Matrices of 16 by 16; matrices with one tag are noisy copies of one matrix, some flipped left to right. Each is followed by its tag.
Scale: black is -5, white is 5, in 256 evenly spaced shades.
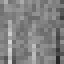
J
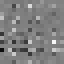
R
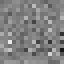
R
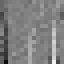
J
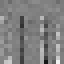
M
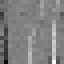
J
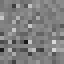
R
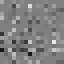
R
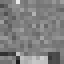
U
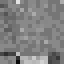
U
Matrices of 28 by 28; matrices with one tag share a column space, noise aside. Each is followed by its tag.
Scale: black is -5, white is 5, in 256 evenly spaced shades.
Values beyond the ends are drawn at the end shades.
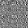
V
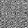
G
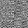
G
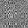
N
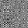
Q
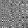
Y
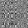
N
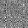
Y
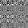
V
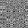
Q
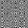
G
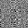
Q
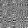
Y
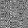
G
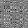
Q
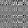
V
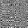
Y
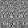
N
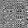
Q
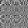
V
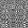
Q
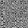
G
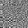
Y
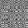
Q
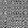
G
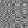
Y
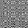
G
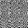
G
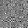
Y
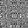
N
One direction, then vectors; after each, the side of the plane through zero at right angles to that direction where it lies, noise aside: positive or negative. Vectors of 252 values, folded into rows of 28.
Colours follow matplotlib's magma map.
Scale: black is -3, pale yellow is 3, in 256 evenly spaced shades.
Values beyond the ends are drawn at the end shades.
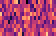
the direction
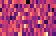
positive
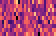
positive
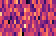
positive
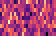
negative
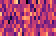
positive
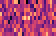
positive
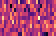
negative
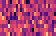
positive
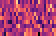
positive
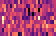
negative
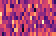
positive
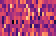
positive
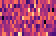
positive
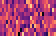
negative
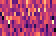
negative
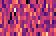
positive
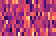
positive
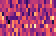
positive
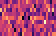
negative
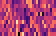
negative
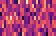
negative
